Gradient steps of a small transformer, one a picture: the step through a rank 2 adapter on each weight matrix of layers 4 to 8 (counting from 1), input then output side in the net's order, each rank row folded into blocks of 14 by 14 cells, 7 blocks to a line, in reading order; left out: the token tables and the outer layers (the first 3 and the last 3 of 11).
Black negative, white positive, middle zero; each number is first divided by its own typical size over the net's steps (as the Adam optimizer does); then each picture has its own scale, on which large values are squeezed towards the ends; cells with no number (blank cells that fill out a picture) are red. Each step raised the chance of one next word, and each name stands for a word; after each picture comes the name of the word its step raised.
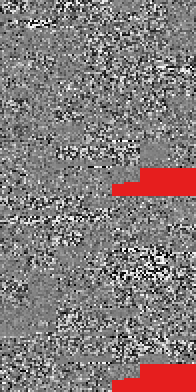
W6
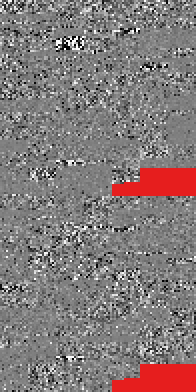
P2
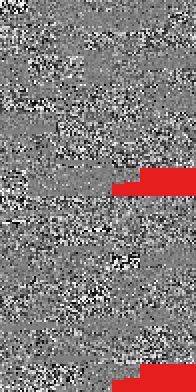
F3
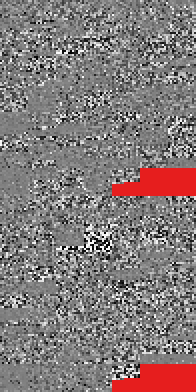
F3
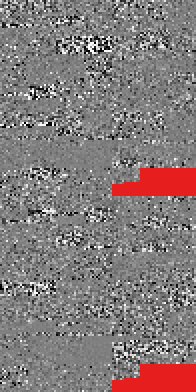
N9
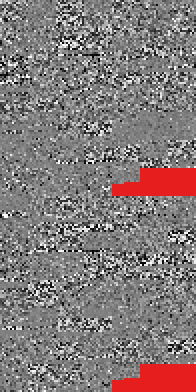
W6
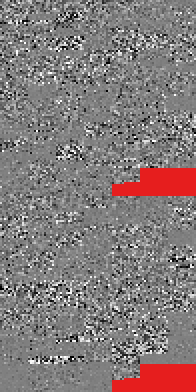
N9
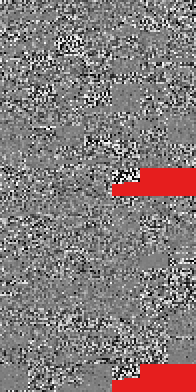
W6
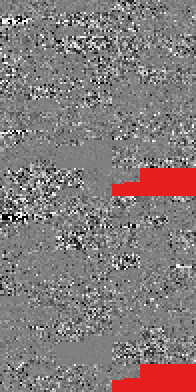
N9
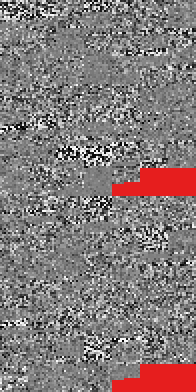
F3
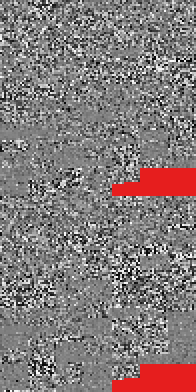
W6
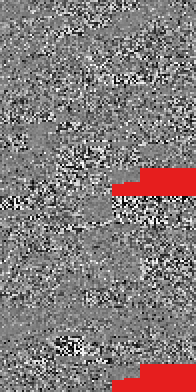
W6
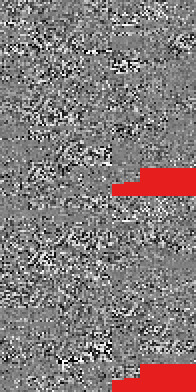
F3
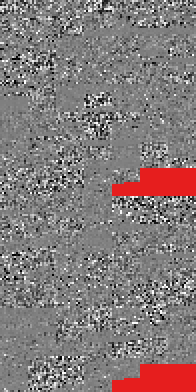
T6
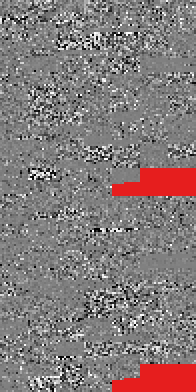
N9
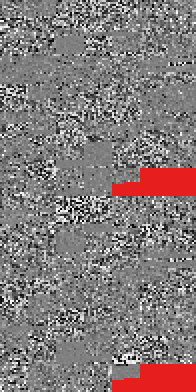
F3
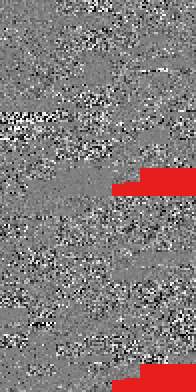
T6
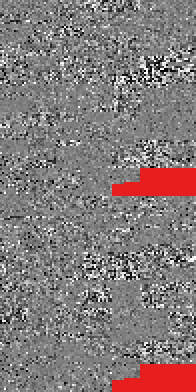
P2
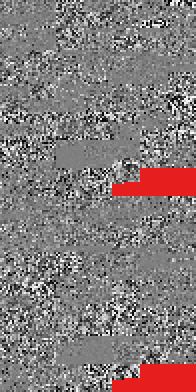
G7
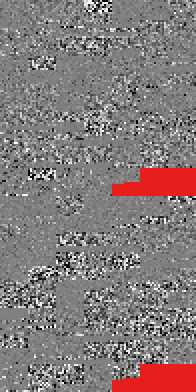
T6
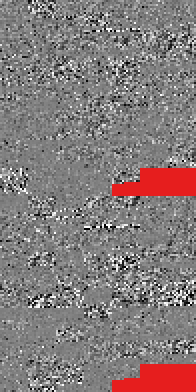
N9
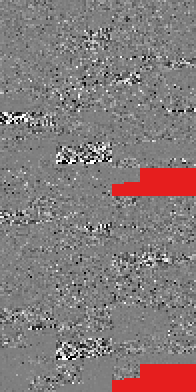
N9
